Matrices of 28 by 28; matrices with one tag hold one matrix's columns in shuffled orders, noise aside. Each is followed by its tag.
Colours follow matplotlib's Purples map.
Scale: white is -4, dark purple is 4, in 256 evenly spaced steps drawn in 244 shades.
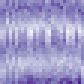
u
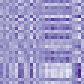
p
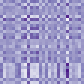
p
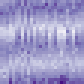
u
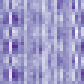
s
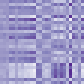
p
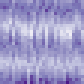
u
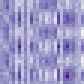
s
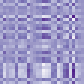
p
